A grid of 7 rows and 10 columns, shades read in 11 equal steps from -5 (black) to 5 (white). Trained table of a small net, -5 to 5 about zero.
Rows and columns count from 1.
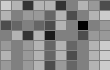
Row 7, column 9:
2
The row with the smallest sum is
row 3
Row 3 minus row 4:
-2 -3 3 -3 2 2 0 -3 -1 0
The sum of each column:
7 3 -2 10 -9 6 -6 -5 10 12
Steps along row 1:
down down up same down up up down down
